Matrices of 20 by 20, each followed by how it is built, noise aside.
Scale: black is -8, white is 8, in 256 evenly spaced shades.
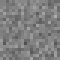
noise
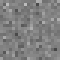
noise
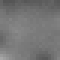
smooth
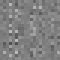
uneven columns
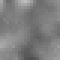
smooth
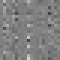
uneven columns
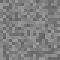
noise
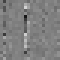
uneven columns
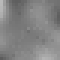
smooth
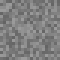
noise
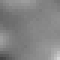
smooth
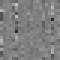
uneven columns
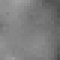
smooth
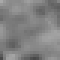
smooth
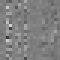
uneven columns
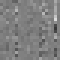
uneven columns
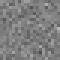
noise
